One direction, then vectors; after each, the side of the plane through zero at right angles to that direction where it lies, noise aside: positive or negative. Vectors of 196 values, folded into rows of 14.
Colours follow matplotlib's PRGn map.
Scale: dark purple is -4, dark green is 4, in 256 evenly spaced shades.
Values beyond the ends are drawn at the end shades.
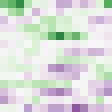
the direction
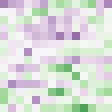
negative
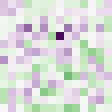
negative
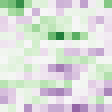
positive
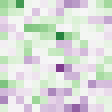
positive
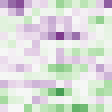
negative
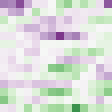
negative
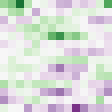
positive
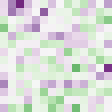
negative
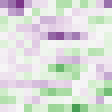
negative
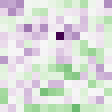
negative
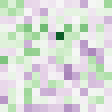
positive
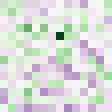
positive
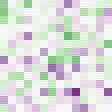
positive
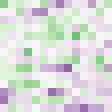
positive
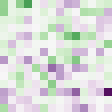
positive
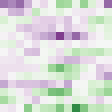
negative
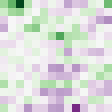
positive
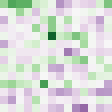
positive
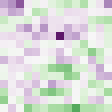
negative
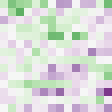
positive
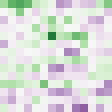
positive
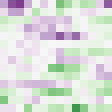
negative
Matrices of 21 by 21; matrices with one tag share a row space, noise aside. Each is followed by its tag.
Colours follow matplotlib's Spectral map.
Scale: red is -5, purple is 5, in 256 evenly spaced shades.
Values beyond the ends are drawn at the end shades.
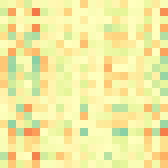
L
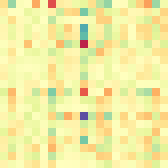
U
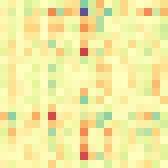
U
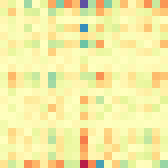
U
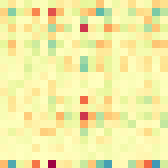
U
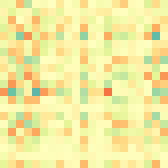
L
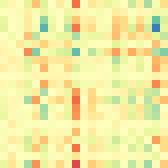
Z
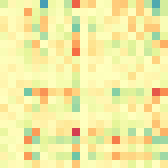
Z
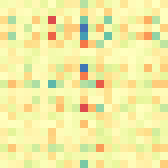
U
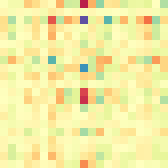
U
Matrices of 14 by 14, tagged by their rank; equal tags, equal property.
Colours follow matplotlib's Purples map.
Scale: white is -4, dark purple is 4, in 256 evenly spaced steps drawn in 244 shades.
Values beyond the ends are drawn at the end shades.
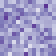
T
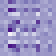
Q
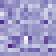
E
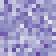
T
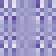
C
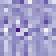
E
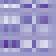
C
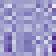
Q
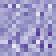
E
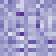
E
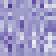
E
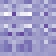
Q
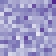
T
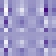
C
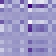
C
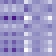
C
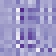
Q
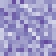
T
